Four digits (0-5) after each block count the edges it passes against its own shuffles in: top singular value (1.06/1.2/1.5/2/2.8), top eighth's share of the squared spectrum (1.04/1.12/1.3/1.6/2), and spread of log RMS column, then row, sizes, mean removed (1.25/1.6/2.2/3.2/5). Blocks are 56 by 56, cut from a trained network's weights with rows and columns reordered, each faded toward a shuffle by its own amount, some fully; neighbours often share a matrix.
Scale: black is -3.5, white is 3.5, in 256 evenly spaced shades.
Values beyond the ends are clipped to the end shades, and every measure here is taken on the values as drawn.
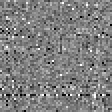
3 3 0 2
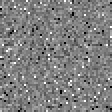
1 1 0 0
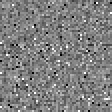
1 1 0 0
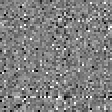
3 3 1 2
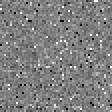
1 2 0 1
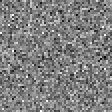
0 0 0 0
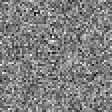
2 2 0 0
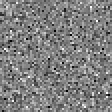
0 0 0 0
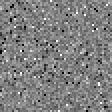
1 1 0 0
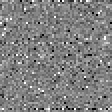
2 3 0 2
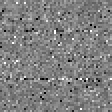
2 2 0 1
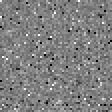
1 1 0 0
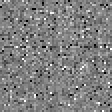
1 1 0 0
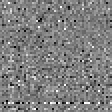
3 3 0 2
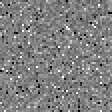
0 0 0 0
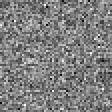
3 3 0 1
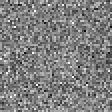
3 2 0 1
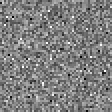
1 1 0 0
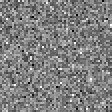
0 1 0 0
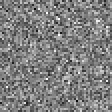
3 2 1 1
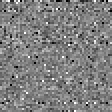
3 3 0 2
